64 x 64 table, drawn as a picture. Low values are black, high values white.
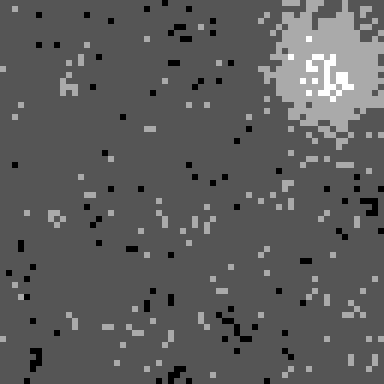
One bump rises in the top right. No regular stripes run through it. No row or column stands out. The top right is the roughest part. The top right is the ninth with the highest average.
